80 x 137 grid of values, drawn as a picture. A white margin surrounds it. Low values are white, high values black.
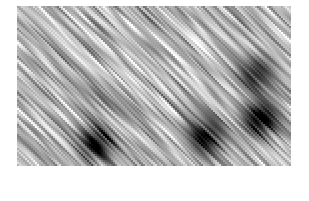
No row or column stands out. The grain runs diagonally down to the right. The ninth with the highest average is the bottom right. Four bumps rise from the field.
